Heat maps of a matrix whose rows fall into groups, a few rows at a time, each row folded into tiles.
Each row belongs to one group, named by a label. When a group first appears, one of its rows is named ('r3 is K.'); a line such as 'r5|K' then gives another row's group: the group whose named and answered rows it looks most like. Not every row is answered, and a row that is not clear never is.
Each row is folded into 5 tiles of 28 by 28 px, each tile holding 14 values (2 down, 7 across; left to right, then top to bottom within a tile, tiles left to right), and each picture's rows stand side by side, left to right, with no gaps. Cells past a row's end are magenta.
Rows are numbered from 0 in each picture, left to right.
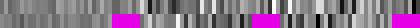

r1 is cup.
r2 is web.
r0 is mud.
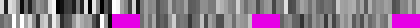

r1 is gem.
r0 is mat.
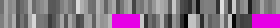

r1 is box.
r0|gem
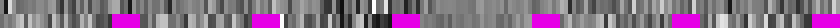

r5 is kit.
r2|box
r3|mud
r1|kit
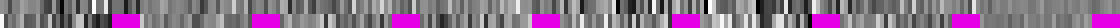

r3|gem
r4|mat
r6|cup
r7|mud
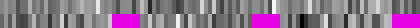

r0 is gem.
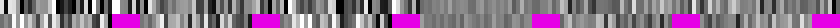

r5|web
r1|mat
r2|mat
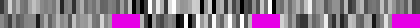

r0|web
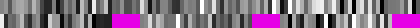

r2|web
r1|cup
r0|box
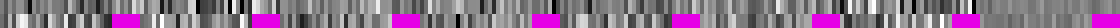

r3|web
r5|gem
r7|mud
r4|kit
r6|web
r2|gem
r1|mat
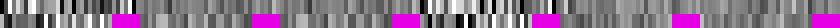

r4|mud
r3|web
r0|web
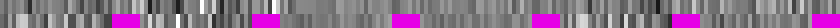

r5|mud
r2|mud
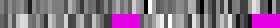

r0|kit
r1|mat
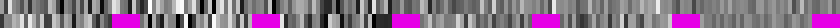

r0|mat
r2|box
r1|web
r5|mud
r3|cup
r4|gem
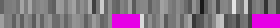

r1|box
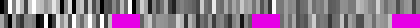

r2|gem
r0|web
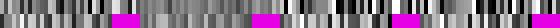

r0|mat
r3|mat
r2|mat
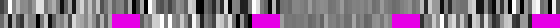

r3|mat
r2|mud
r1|mat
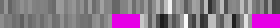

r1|gem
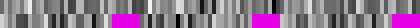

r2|gem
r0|gem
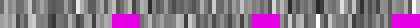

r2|cup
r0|gem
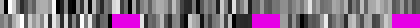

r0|mat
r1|box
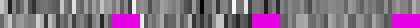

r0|cup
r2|kit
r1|box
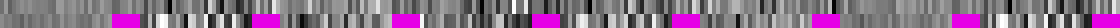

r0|mud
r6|mud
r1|kit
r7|kit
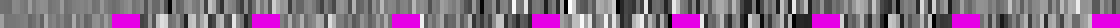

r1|kit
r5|box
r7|gem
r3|box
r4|mat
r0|mud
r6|box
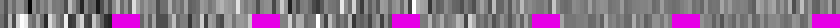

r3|cup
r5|mud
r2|cup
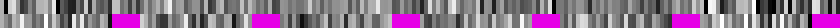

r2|gem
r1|gem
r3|web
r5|mat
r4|kit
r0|mat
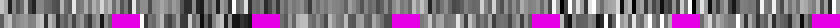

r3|cup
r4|web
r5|cup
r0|cup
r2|kit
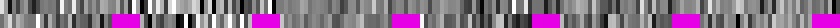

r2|box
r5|web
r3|box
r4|box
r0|cup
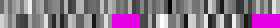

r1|kit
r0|gem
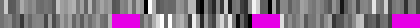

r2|box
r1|mat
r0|mud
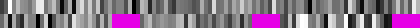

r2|kit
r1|cup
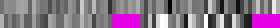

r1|kit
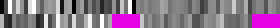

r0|web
